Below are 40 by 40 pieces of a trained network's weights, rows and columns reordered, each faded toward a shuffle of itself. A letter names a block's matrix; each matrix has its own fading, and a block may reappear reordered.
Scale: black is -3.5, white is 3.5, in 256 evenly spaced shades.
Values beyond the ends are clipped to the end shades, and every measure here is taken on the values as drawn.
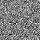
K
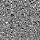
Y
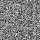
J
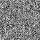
J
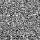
K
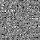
Y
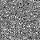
Y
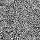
K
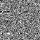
K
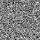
K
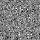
Y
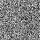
J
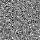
Y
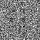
J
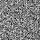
J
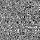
Y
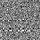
K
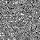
Y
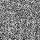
J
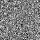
J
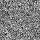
J
